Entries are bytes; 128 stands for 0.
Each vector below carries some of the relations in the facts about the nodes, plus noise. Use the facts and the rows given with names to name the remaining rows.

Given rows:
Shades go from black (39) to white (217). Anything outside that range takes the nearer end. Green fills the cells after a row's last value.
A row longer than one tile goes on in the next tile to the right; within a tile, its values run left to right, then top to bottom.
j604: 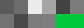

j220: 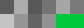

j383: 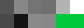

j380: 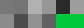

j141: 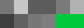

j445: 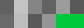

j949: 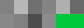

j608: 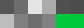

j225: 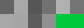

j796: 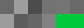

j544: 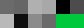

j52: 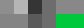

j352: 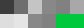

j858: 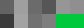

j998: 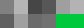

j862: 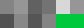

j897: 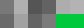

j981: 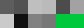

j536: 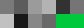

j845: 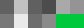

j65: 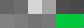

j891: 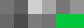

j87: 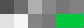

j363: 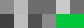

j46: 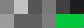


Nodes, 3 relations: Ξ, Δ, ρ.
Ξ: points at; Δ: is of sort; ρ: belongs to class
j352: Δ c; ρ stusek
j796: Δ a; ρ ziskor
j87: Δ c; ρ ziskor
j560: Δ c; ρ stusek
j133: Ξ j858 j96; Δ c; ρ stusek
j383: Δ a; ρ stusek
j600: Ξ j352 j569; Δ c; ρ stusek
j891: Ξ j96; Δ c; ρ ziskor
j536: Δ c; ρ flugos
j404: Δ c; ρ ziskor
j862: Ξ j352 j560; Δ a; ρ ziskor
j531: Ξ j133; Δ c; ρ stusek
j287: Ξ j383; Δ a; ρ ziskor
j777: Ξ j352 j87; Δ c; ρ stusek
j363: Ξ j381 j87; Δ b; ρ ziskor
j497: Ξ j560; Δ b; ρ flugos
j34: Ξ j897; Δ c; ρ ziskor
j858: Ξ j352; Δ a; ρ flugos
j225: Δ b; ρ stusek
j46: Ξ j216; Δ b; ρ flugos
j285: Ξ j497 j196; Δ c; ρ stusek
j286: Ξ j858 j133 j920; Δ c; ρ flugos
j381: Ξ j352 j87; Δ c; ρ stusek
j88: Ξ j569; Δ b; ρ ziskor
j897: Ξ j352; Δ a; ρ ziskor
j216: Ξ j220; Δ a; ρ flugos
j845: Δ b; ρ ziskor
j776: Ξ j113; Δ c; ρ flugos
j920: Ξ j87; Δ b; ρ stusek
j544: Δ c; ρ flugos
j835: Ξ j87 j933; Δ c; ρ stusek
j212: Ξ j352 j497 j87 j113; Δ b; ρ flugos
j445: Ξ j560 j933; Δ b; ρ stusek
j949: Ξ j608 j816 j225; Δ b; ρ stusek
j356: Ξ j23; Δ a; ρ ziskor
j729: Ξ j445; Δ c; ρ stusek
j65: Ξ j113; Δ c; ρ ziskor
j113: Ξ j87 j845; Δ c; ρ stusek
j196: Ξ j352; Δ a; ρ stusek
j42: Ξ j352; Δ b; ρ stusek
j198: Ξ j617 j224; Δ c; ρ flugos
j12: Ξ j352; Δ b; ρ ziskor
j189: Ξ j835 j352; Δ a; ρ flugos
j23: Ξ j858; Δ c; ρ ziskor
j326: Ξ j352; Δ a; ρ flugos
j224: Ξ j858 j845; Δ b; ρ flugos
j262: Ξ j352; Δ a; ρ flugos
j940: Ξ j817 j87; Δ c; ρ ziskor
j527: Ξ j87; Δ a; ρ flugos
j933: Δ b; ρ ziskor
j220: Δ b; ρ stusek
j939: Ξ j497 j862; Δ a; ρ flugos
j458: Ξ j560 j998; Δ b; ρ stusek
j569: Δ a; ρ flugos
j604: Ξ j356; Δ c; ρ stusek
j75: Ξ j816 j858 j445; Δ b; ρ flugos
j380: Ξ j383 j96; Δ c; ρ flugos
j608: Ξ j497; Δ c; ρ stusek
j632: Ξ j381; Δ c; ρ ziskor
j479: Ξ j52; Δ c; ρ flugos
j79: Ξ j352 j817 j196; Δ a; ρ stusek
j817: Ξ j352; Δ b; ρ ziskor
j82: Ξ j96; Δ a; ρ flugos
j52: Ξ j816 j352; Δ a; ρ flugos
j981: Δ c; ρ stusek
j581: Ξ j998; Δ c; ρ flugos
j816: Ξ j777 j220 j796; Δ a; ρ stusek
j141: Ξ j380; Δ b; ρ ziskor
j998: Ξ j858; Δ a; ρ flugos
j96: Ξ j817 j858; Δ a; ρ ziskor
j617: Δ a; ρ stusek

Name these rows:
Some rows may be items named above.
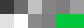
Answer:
j352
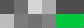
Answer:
j608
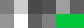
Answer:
j497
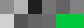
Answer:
j216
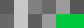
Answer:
j445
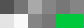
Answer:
j87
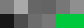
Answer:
j82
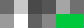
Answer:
j933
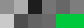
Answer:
j216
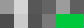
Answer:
j212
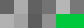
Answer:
j225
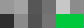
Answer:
j189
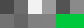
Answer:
j133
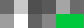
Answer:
j933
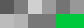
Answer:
j113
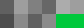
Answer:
j196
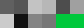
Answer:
j981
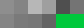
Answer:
j286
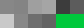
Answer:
j479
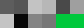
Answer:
j981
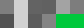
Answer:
j12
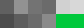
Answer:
j617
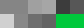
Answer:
j479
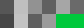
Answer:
j920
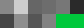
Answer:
j75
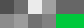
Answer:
j381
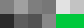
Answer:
j79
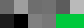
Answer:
j287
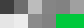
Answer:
j352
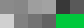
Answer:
j479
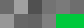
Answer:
j796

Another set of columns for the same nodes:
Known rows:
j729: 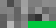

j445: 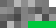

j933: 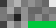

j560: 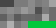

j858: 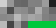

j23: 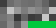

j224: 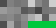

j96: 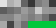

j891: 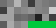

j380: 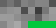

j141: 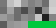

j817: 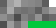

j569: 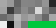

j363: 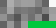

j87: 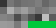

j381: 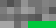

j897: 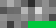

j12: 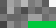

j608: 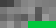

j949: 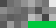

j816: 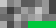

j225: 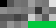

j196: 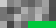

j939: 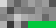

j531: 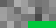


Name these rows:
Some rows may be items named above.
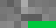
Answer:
j600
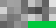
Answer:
j46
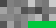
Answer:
j224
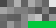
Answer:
j220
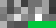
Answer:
j617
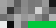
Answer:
j569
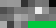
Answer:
j796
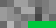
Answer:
j531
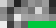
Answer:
j527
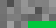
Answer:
j285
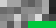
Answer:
j383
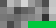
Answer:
j88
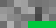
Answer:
j531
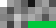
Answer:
j82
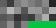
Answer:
j604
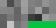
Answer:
j729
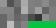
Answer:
j729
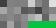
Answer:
j224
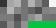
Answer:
j845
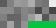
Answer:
j920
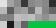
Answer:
j216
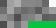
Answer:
j817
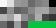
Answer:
j287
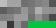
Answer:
j862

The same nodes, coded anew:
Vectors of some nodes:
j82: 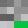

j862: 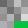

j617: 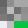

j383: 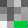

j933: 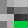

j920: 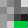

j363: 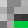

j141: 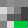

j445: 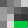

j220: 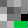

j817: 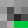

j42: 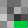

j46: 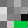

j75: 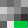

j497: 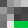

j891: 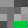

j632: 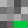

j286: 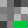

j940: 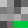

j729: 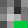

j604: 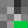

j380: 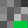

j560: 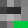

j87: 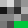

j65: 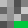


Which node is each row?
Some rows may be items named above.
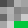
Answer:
j939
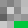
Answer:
j527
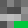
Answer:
j608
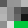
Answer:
j225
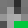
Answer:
j285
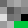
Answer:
j220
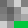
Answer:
j569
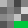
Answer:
j776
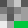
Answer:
j383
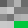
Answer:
j287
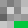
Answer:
j527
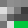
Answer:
j141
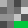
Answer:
j776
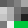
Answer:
j949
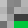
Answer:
j363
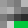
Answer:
j224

